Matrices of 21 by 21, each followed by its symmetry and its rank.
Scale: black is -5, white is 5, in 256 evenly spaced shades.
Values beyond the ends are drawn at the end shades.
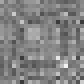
symmetric, rank three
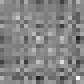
symmetric, rank three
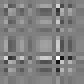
symmetric, rank one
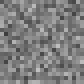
neither, full rank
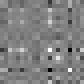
symmetric, rank two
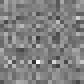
neither, rank three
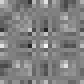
symmetric, rank two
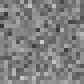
neither, full rank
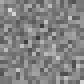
symmetric, full rank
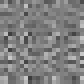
neither, rank three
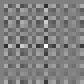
symmetric, rank one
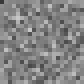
symmetric, full rank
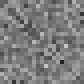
symmetric, full rank
